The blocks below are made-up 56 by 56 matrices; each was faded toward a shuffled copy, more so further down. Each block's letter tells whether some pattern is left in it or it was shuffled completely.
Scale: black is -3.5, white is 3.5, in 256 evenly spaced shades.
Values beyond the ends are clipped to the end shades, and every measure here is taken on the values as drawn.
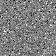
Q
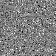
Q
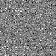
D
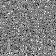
D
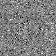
D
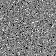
Q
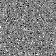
D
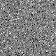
D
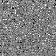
D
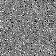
D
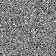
Q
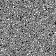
Q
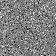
Q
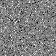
Q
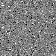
D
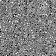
D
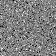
Q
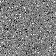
Q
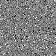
D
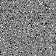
D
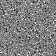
Q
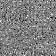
D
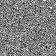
Q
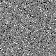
Q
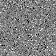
D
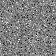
Q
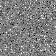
D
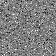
Q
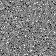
Q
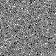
D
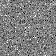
Q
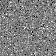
Q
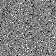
D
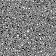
Q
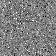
Q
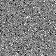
Q
